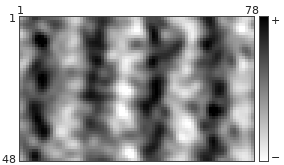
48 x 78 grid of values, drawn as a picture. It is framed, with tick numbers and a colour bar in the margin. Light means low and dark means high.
Average level on the scale: 50%. Lone odd cells: none. Stripes: upright, repeating 4 times. Seam: none. Ninth with the highest average: middle left.
